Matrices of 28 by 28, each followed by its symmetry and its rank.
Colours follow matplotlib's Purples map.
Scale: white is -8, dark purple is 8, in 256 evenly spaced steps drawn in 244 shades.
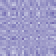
antisymmetric, rank two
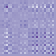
symmetric, rank two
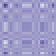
symmetric, rank one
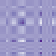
symmetric, rank one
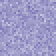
neither, full rank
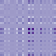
symmetric, rank one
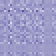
antisymmetric, rank two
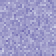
neither, full rank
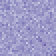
symmetric, full rank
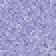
symmetric, full rank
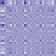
symmetric, rank two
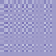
symmetric, rank one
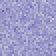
neither, full rank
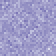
symmetric, full rank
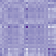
symmetric, rank two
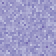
symmetric, full rank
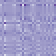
antisymmetric, rank two
